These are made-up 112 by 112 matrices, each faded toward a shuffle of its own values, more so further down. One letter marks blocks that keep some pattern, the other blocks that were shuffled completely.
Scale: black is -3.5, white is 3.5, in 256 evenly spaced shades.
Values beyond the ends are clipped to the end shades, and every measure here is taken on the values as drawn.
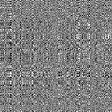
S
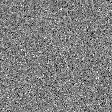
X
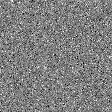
X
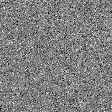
X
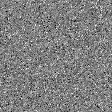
X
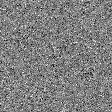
X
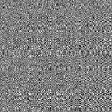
S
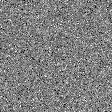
X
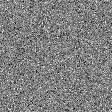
X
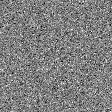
X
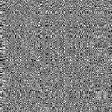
S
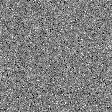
X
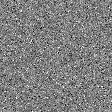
X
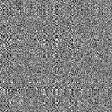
S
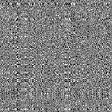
S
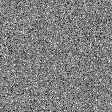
X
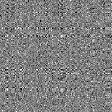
S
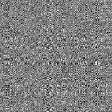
S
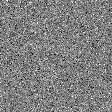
X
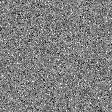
X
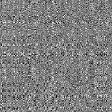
S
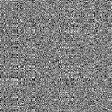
S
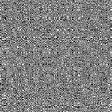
S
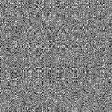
S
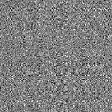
S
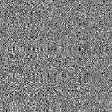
S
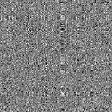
S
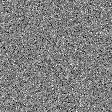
X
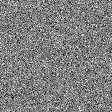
X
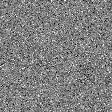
X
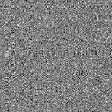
S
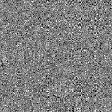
S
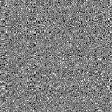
S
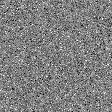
X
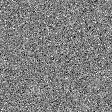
X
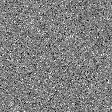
X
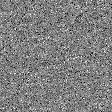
X
